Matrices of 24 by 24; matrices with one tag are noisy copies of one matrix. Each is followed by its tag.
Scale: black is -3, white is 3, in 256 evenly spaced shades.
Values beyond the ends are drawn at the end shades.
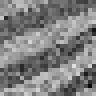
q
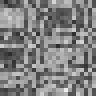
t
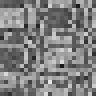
t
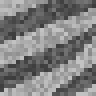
q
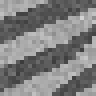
q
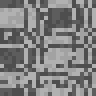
t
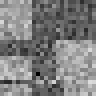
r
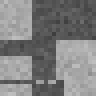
r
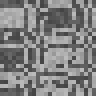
t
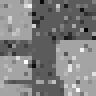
r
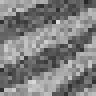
q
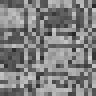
t
